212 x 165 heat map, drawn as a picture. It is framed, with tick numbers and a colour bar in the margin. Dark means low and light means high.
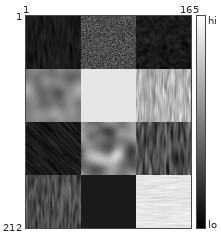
The table splits into 4 rows of 3 panels. Panel 1,1: very low, streaked downward, faint in contrast. Panel 1,2: low, fine-grained. Panel 1,3: very low, blotchy, faint in contrast. Panel 2,1: middling, smooth. Panel 2,2: very high, flat. Panel 2,3: high, streaked downward. Panel 3,1: very low, slanting down to the right, faint in contrast. Panel 3,2: middling, smooth, strong in contrast. Panel 3,3: low, streaked downward. Panel 4,1: low, streaked downward. Panel 4,2: very low, flat. Panel 4,3: very high, streaked across, faint in contrast.
